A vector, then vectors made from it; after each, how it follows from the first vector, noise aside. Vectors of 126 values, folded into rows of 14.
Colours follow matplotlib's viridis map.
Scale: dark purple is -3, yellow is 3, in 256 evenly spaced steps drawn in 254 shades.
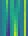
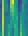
reversed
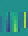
partly zeroed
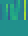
partly zeroed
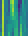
reversed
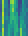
reversed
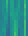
shrunk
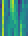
reversed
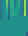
partly zeroed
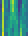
reversed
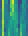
reversed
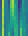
reversed
